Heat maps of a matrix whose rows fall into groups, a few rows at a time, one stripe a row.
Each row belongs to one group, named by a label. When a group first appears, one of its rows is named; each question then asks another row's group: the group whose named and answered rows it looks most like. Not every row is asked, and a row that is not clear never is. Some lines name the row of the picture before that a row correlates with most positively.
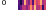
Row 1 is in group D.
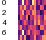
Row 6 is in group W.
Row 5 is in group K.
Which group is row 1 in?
K
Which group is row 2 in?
W
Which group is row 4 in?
D
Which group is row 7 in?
K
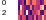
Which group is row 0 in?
W
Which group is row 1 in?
K
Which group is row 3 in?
K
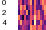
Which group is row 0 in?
K
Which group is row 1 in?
K
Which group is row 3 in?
D
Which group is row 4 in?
K
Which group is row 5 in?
D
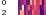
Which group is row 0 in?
D
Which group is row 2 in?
W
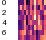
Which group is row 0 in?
D
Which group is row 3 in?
D
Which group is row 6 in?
K
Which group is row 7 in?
K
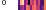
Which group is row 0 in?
W
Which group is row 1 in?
W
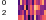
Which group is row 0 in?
K
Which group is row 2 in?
W
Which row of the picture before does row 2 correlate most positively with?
1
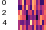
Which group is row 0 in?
W
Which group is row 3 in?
K
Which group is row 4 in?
D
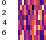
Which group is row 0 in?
W
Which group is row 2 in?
D
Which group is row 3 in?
D
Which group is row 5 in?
D
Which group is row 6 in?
W
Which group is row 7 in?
W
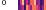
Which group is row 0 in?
W
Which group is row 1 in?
W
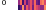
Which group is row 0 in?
K
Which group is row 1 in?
W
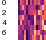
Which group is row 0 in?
W
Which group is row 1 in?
K
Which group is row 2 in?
D
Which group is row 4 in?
K
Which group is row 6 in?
D
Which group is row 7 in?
D
